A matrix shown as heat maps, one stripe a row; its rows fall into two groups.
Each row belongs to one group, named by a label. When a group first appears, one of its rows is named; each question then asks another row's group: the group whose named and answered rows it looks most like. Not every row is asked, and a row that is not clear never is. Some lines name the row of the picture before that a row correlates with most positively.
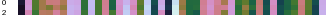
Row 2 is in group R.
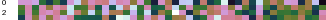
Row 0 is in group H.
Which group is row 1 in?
R
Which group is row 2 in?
R
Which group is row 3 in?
R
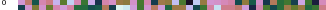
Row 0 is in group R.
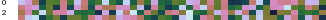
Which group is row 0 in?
H
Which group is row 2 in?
R
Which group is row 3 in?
H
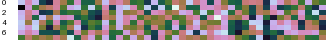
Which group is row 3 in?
R
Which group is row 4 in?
H
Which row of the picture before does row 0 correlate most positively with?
0
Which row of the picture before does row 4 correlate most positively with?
0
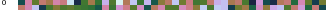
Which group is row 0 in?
R
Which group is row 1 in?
H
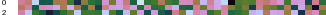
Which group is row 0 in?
H
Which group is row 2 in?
H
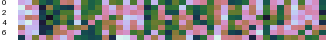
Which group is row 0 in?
H
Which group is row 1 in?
H
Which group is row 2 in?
H
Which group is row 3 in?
H
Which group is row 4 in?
H
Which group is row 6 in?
H
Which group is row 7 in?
R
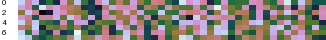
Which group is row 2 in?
H
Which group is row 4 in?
H
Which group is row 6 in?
H
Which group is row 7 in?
H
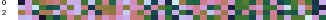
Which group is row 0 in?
R
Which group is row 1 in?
H
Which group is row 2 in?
R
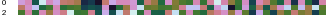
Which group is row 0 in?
R
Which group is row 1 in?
H
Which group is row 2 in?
R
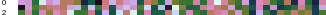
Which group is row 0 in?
R
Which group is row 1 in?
R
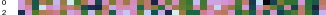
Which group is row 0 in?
R
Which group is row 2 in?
R
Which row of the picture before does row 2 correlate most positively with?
1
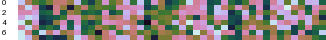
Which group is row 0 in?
H
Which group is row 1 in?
H
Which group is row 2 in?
H
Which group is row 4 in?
H
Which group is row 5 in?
H
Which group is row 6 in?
R
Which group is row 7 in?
H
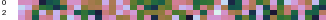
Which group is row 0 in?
H
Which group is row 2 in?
R
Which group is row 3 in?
R
